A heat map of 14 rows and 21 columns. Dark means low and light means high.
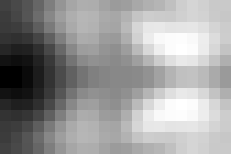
It is mirror symmetric from top to bottom. The texture is blotchy. The middle left is the ninth with the lowest average. No regular stripes run through it. The field climbs toward the right.
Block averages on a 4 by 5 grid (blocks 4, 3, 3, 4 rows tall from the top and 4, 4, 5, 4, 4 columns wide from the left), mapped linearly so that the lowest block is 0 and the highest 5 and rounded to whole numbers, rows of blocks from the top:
1 3 4 5 5 | 0 2 3 5 5 | 0 2 3 5 5 | 1 3 4 5 5
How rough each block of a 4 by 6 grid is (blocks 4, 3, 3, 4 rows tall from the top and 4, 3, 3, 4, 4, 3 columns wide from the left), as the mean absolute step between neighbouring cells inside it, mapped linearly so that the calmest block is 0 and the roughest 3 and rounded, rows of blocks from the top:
120210 / 131233 / 131233 / 120210
